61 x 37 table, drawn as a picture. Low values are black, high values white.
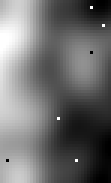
No single row or column stands out from its neighbours. The top left is the ninth with the highest average. The field climbs toward the left. No regular stripes run through it. Values change most from cell to cell in the top right. The bottom right is the ninth with the lowest average. Six lone cells stand out: four far higher and two far lower than their neighbours.
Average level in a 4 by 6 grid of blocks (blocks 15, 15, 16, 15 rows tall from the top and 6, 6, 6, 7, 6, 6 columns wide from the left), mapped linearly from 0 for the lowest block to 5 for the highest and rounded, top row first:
542211
532232
442111
442110
